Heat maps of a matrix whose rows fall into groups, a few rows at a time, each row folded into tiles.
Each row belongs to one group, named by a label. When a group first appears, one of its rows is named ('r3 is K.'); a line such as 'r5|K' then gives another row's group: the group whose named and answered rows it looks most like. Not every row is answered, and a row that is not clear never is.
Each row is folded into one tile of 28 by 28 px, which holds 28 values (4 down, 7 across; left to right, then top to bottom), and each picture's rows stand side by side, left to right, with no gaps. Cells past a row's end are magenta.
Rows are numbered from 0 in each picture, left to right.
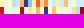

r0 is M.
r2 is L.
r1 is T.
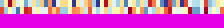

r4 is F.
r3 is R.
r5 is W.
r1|M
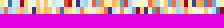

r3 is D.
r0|R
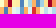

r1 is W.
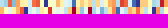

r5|R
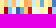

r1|M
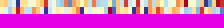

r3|L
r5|F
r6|T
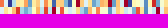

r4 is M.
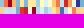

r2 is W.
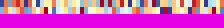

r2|L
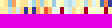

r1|F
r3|M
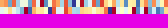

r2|L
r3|D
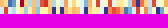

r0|R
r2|F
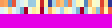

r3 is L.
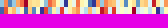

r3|R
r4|M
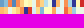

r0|D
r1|W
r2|L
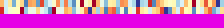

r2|L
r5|D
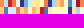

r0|W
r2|R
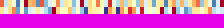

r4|F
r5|M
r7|L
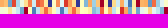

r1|W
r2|W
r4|L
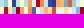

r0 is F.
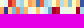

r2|M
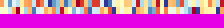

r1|W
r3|W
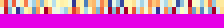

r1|F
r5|T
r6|R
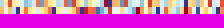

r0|T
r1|D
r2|D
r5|T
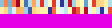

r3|T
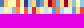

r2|T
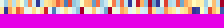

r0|F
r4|L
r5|L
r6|D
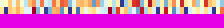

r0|F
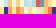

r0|F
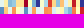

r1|R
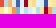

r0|L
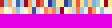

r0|L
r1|W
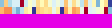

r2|F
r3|M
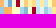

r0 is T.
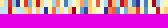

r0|L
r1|T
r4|W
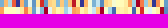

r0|M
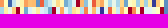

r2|R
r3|T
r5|M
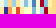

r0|F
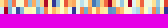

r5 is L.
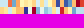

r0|D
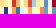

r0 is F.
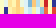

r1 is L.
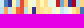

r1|F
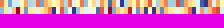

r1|D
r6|D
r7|R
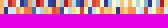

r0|W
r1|W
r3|W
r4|F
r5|R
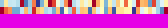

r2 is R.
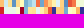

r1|D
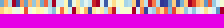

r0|M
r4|M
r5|W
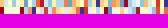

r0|M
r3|M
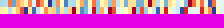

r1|W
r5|T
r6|R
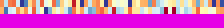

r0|W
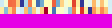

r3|F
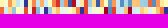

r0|W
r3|M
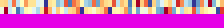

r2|D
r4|L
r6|W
